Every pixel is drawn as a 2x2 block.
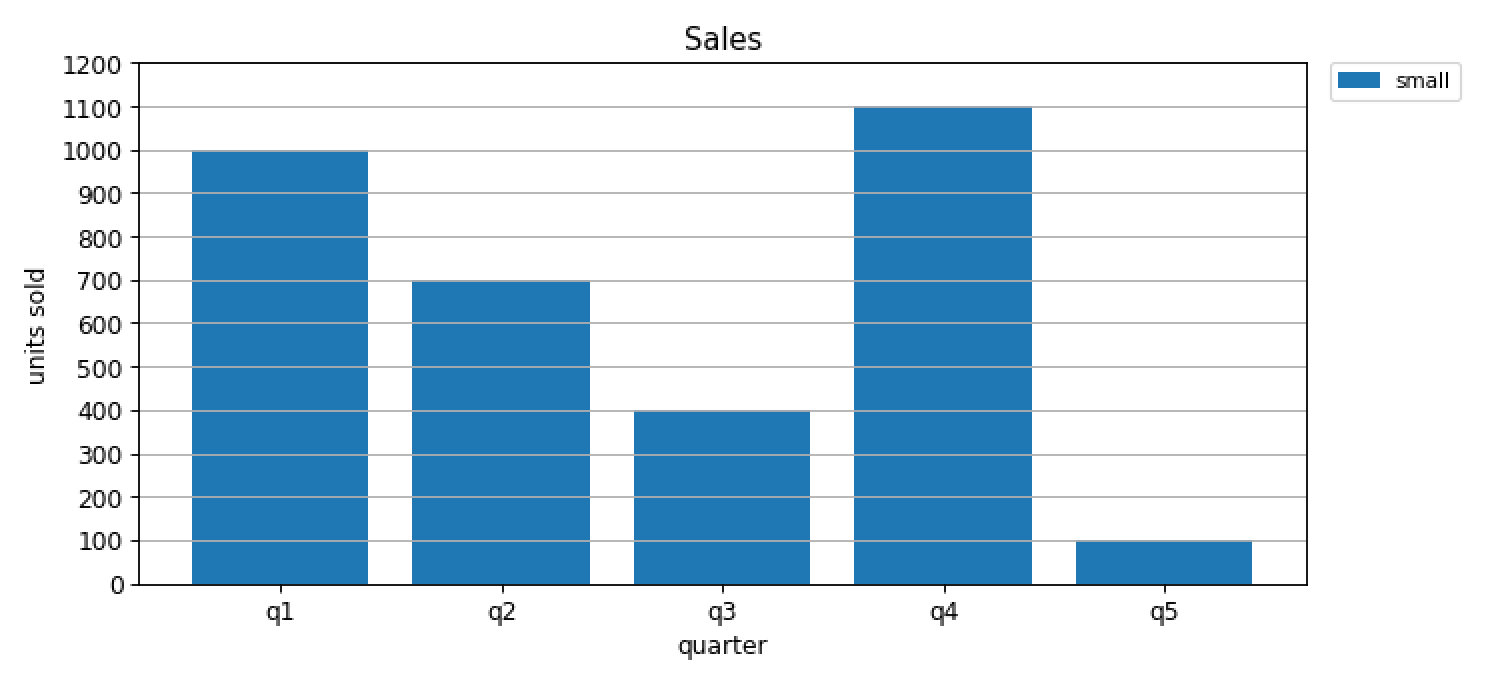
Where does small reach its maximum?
q4
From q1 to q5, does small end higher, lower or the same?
lower
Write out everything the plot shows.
Title: Sales
x-axis: quarter, ticks q1 q2 q3 q4 q5
y-axis: units sold, ticks 0 100 200 300 400 500 600 700 800 900 1000 1100 1200
Legend: small
Values:
small: 1000 700 400 1100 100
